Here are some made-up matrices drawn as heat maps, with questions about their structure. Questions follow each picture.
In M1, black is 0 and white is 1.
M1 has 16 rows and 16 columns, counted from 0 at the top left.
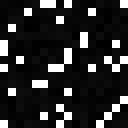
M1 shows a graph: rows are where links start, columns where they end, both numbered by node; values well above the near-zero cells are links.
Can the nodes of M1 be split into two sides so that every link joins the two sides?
no
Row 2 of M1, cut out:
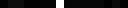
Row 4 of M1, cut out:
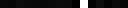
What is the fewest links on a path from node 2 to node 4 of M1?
6
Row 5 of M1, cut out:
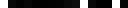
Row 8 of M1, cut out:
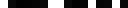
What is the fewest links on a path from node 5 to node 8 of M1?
2
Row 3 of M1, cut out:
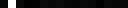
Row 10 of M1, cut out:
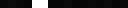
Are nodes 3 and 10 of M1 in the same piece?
yes
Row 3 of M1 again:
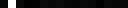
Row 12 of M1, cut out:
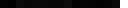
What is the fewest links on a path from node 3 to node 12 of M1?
6
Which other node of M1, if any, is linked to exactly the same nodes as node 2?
none
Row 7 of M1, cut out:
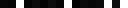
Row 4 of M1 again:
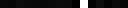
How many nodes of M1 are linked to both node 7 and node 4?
0
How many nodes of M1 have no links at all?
1
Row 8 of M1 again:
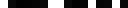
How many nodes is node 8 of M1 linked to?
5
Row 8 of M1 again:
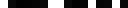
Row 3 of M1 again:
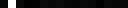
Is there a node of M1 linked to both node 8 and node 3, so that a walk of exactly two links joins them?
no
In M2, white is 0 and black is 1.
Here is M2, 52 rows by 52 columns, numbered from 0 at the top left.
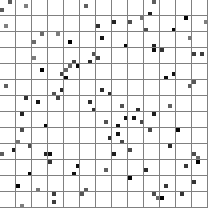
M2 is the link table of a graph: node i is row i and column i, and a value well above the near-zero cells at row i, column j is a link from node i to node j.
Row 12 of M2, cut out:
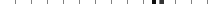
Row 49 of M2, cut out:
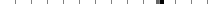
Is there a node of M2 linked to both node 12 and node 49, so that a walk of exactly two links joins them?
yes
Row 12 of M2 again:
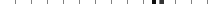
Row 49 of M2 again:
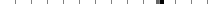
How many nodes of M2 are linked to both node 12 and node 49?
1
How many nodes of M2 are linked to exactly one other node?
10
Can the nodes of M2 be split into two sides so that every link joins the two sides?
yes
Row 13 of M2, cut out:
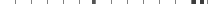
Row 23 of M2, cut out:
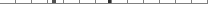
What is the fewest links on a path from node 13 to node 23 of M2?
1
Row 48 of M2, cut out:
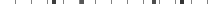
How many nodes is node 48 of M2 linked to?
4
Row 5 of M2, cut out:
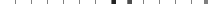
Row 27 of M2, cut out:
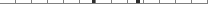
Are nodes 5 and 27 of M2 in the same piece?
yes
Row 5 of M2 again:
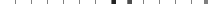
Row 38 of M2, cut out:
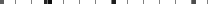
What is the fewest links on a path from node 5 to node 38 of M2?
2
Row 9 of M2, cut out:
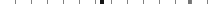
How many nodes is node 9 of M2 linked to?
2
